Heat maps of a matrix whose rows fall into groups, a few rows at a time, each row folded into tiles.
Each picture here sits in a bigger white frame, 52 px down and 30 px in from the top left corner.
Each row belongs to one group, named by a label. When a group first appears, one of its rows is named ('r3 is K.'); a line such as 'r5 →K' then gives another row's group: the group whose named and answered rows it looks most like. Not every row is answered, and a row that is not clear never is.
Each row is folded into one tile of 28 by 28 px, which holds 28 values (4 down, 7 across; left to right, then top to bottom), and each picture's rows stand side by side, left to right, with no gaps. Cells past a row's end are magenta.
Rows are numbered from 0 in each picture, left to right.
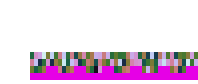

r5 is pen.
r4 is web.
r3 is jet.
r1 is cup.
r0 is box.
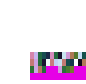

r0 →pen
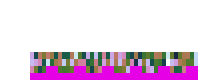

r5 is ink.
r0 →pen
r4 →ink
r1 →jet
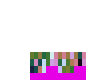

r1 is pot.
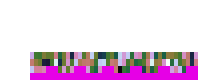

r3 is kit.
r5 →pot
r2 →cup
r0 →ink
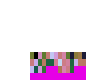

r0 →ink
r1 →pen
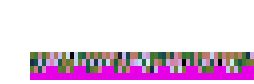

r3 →web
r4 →cup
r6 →pot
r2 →jet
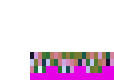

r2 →pot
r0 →kit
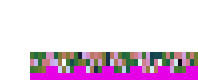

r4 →cup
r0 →jet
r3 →ink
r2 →pot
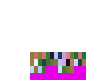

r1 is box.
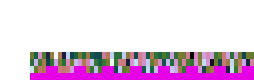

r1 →web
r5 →pot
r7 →pen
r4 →pen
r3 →web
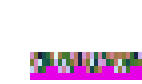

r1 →pot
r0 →ink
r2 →cup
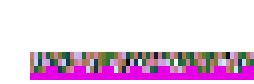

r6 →jet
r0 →cup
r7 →kit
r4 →web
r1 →jet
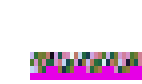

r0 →pot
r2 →box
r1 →box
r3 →kit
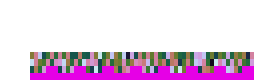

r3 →web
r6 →pen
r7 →pot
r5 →ink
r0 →pen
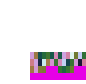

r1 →box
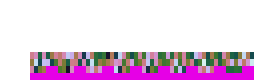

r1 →box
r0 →cup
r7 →jet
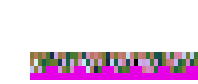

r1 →jet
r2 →pot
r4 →ink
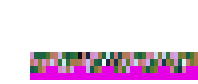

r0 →jet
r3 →web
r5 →cup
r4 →box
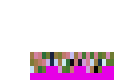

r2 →pen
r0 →pot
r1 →box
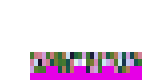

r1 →web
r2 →web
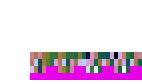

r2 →kit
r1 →jet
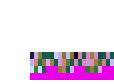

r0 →kit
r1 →pen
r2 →pen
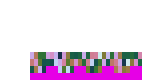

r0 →ink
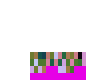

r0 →ink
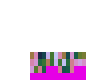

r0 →ink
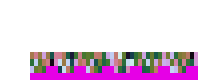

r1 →pen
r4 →jet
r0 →pot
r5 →pot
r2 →ink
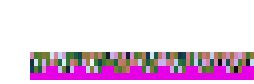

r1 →cup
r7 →pot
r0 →jet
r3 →web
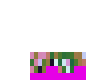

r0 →pot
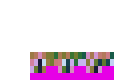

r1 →jet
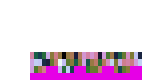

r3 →jet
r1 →ink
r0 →ink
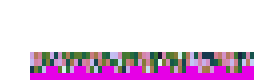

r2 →kit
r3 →cup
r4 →pen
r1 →pen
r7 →pen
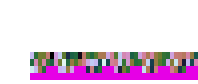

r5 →pen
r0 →pot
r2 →pen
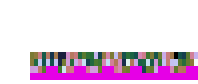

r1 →web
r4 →jet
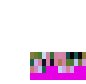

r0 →pot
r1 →cup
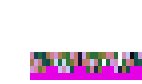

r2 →pen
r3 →kit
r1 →pot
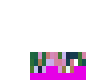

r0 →web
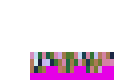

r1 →jet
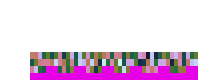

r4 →web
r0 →web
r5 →web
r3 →cup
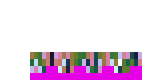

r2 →jet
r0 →pot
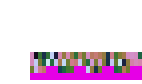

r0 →pen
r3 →jet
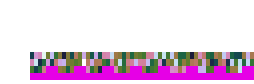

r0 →box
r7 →jet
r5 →cup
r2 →ink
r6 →ink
